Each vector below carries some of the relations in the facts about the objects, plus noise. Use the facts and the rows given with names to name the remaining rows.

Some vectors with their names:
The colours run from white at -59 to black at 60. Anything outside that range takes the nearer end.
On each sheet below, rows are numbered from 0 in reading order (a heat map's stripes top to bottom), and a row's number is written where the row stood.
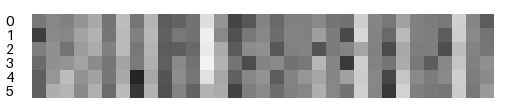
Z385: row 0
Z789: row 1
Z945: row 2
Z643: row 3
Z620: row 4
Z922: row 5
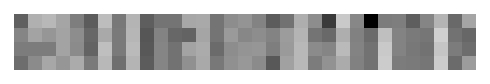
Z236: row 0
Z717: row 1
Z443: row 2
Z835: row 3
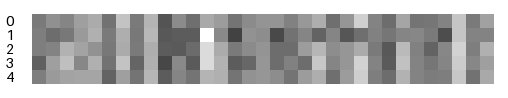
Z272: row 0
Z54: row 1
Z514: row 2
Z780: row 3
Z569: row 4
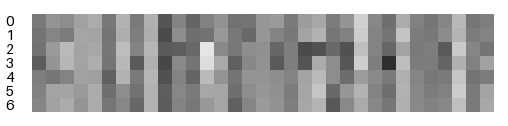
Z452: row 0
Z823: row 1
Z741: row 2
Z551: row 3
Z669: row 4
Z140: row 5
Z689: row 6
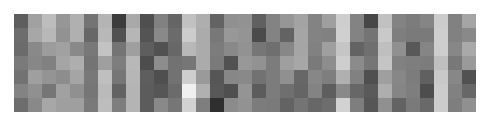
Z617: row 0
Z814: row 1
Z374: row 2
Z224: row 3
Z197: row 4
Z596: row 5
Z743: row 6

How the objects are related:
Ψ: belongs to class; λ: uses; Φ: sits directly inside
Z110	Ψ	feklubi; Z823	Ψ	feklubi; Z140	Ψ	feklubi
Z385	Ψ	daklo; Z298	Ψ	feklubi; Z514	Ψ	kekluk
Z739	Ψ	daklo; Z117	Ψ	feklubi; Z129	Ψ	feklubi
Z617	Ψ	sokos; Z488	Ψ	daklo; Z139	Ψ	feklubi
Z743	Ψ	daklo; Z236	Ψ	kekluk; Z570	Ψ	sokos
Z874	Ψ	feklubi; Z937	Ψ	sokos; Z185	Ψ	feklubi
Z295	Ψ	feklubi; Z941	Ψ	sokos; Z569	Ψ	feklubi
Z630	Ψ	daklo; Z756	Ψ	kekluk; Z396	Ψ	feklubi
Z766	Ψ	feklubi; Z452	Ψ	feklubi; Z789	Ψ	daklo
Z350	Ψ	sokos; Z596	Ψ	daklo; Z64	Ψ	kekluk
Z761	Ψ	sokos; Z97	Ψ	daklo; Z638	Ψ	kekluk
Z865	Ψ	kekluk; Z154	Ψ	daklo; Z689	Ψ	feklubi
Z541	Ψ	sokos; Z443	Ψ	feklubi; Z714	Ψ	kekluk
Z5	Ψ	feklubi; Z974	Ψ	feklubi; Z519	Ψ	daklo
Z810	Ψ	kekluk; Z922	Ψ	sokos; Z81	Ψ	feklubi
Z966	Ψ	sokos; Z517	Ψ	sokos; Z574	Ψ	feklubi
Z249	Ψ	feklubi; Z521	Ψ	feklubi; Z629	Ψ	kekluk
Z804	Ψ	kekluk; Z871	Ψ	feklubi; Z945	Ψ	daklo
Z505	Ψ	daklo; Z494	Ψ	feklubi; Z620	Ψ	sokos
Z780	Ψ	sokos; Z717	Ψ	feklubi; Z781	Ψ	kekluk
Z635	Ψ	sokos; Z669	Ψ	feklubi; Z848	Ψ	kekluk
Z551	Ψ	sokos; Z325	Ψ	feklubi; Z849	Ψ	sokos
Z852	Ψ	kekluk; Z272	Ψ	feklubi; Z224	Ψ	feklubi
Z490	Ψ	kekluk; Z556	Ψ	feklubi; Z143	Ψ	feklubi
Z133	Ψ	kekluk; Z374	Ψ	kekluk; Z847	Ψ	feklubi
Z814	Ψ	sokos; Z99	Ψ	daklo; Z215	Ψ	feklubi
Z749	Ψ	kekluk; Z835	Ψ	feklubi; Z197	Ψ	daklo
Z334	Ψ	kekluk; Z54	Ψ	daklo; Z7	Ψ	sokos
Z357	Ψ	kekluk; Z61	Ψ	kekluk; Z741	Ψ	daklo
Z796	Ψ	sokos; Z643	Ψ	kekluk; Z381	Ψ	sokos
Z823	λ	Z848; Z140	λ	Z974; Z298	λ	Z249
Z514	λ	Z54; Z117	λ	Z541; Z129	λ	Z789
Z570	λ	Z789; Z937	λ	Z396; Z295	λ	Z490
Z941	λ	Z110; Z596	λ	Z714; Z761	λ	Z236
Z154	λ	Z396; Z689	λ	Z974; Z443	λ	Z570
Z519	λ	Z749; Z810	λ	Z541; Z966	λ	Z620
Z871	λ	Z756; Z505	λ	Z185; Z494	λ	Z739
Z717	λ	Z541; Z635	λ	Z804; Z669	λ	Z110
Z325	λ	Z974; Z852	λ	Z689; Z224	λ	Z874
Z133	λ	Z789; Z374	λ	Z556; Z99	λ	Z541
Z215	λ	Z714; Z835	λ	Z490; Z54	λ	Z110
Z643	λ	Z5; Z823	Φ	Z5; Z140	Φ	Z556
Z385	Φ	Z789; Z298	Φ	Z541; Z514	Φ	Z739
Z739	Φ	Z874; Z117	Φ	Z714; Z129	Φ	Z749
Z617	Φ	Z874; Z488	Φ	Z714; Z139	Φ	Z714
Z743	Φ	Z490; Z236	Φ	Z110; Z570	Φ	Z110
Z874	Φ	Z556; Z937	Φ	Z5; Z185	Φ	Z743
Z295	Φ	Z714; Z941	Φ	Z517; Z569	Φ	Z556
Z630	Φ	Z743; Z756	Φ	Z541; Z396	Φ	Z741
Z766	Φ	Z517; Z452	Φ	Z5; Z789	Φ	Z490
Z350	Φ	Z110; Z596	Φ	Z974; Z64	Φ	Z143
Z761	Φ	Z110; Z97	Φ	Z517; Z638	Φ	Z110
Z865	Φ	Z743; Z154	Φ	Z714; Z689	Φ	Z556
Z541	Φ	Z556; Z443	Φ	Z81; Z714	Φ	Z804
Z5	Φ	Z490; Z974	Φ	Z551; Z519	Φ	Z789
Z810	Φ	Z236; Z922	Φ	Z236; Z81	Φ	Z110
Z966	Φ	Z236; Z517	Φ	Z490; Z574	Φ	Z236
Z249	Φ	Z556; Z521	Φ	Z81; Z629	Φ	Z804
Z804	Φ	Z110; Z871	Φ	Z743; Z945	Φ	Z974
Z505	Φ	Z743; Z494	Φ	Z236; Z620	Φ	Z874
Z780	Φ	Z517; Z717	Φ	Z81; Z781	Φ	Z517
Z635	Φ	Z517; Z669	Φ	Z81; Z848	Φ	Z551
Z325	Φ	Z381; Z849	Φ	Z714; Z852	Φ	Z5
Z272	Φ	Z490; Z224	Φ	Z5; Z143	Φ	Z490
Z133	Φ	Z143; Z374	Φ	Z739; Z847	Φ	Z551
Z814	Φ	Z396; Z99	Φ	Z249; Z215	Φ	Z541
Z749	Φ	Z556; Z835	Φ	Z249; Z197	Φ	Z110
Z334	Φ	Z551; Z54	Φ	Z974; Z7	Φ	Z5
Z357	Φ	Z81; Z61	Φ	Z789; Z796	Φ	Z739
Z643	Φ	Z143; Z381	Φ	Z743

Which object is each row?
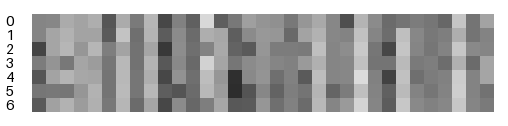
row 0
Z110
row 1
Z494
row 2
Z937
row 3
Z847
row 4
Z381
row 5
Z519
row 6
Z7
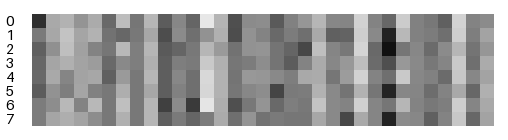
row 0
Z570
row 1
Z541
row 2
Z804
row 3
Z756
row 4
Z129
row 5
Z848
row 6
Z941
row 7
Z810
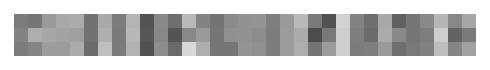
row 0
Z143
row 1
Z117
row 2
Z766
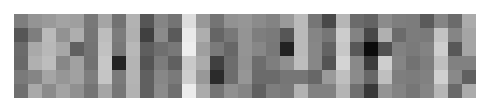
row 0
Z974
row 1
Z517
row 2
Z714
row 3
Z966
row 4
Z505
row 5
Z334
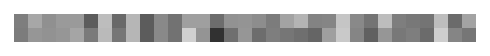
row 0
Z574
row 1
Z630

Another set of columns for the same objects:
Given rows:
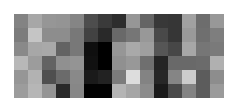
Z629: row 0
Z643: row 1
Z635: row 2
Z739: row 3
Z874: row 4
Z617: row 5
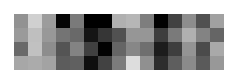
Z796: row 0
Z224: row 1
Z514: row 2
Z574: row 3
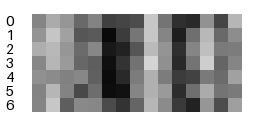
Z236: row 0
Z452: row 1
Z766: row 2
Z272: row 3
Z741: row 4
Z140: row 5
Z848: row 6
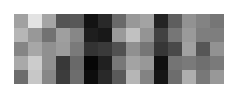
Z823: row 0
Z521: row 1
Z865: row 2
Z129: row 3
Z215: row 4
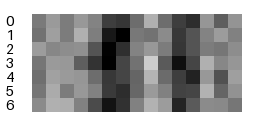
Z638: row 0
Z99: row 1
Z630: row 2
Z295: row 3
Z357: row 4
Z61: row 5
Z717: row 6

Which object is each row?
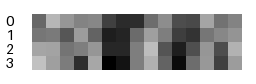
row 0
Z852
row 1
Z596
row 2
Z749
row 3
Z620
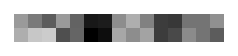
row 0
Z945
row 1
Z937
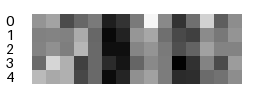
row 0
Z974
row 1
Z197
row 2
Z97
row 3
Z374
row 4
Z849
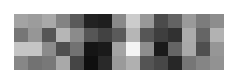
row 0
Z669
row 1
Z714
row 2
Z556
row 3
Z488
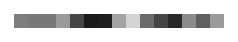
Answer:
Z54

